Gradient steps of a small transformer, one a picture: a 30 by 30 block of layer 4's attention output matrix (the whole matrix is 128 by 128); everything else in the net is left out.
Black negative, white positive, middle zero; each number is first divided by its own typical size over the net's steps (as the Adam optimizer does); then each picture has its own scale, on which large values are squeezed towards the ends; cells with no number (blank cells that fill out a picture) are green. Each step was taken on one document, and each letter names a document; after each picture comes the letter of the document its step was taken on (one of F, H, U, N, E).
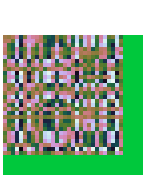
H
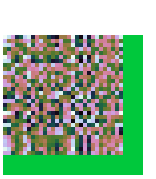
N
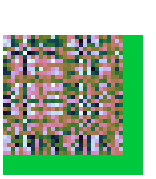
N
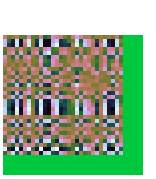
H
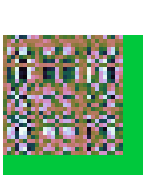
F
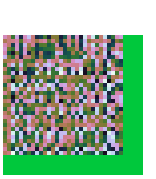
H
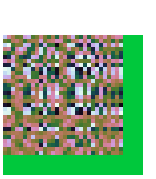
N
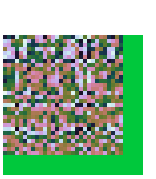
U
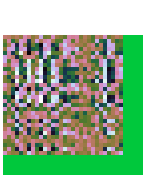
F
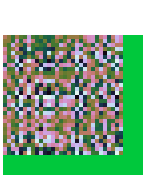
H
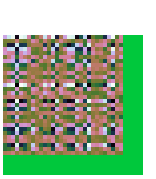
F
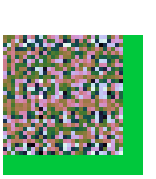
F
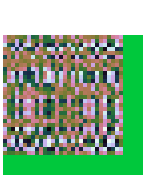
H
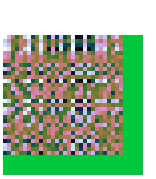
N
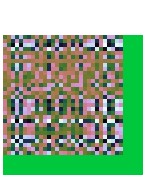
H
